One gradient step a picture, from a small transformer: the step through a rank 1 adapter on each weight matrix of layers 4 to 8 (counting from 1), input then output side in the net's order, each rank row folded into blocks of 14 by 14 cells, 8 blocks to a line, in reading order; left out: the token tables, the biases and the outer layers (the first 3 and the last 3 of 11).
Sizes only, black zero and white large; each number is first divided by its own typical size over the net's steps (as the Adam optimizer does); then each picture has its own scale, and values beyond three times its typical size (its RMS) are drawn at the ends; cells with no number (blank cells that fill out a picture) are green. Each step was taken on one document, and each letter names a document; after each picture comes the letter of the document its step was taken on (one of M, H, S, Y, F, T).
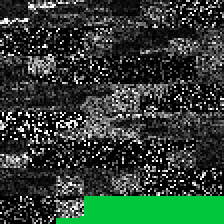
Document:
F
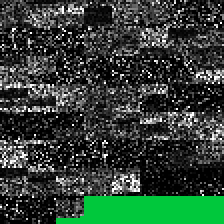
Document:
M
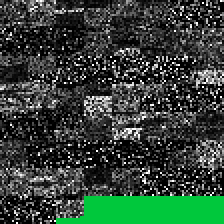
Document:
F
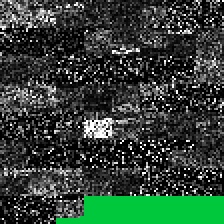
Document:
F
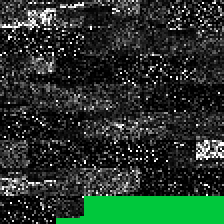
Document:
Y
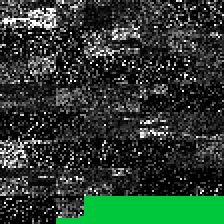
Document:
M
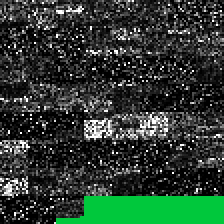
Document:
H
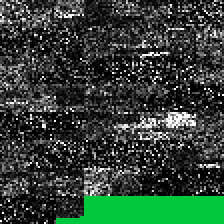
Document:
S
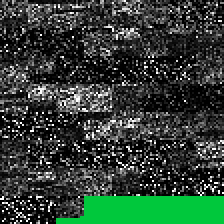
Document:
S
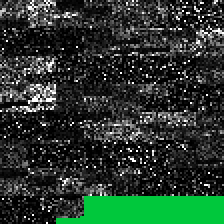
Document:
Y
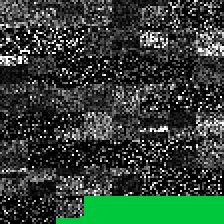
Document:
F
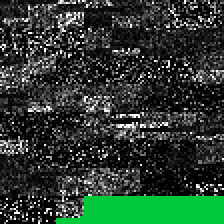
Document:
M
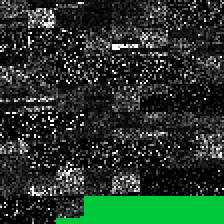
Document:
M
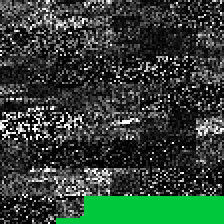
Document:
F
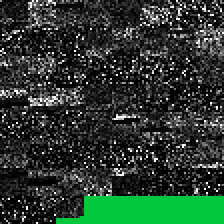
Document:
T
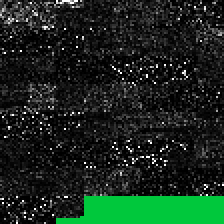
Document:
Y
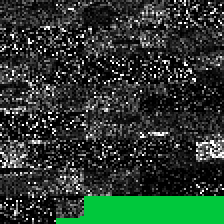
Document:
M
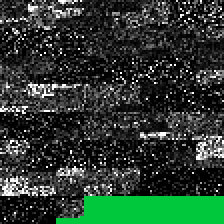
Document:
T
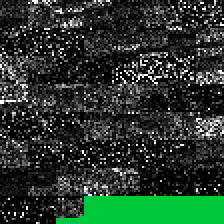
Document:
T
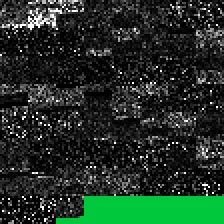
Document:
Y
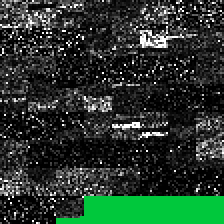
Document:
T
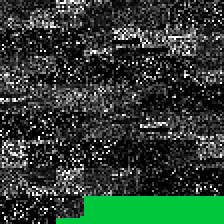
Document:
H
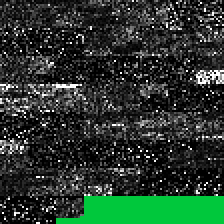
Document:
T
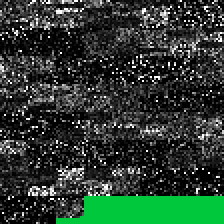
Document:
T
